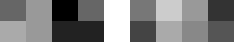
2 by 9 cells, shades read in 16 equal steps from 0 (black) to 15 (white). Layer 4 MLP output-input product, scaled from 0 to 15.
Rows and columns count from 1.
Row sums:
67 65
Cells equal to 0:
1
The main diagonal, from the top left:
6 9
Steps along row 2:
down down same up down up down down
